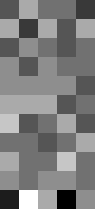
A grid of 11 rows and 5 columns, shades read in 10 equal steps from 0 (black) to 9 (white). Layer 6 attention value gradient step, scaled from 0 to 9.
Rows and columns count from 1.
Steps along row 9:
down same up down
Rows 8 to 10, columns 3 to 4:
3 4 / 4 7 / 5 5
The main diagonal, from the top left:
3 2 4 4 3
